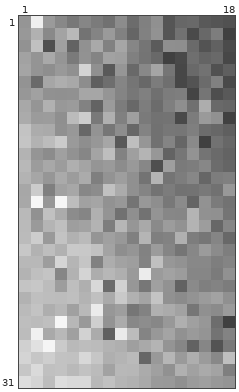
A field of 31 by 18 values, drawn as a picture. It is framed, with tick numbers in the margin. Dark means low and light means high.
No row or column stands out. Fine speckle covers the field. The top right is the ninth with the lowest average. No regular stripes run through it. The bottom left is the ninth with the highest average. The halves do not mirror each other. The field climbs toward the bottom left.
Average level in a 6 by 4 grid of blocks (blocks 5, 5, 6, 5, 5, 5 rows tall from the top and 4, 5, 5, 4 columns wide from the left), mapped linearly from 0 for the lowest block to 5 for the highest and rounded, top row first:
3 2 1 0 / 3 2 1 1 / 4 3 2 1 / 4 3 2 2 / 4 4 3 2 / 5 4 3 2
